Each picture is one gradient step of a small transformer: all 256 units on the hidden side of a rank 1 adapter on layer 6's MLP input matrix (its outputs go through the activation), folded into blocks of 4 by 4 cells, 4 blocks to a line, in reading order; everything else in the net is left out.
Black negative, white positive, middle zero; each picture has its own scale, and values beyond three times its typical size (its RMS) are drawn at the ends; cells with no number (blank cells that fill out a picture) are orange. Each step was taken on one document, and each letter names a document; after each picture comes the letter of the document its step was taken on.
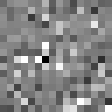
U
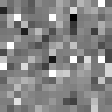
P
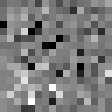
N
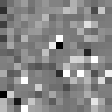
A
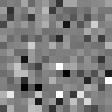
N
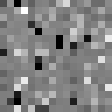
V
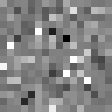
A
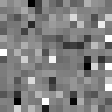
V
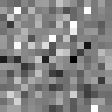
P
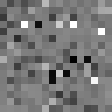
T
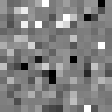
T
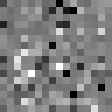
U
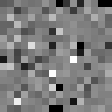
P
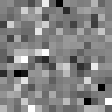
U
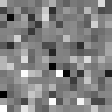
N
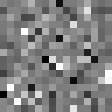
N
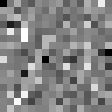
P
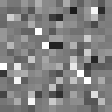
A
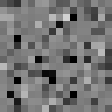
T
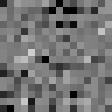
U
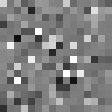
A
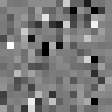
U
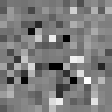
A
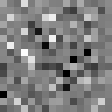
A
